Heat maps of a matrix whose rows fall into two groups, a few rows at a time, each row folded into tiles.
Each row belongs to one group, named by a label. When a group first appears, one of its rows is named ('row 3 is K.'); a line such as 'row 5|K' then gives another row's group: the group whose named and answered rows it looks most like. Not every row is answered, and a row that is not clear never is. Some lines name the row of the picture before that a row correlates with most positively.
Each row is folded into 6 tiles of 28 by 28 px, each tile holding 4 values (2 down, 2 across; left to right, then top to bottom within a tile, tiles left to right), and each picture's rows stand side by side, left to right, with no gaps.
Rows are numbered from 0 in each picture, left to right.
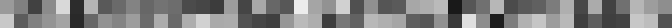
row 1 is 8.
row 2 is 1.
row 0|8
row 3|8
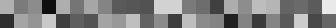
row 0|1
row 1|1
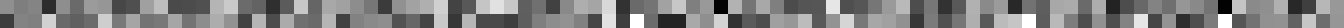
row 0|1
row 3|1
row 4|1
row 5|8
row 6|8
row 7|1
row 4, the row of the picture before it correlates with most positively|0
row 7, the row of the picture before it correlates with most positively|0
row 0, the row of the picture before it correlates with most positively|0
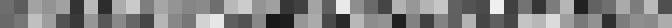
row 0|8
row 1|1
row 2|1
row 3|8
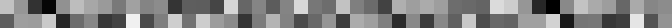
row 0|1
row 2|1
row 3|1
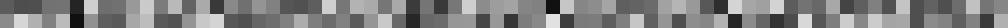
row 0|8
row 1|1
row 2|8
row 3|1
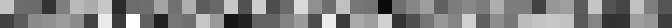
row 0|1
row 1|8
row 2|1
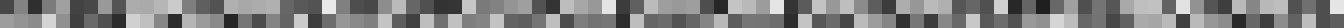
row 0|8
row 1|1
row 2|8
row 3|1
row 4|1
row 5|1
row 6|8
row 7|1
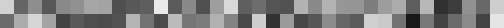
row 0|1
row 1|8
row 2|8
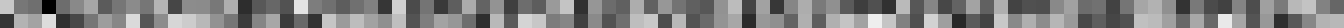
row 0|1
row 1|8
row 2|8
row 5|8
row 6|8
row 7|8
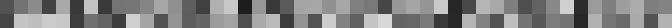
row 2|1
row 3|8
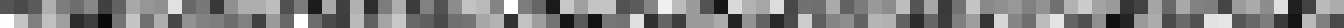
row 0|8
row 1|1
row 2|8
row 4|1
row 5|8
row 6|1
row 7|1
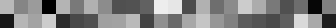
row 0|1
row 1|1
